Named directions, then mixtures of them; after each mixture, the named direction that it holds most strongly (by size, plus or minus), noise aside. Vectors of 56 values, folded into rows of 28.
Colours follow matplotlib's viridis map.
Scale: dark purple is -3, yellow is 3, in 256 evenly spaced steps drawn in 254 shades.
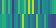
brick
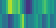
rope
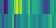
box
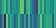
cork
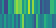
box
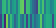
cork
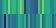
cork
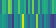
brick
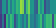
cork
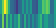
box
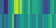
box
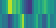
rope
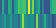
brick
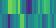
rope
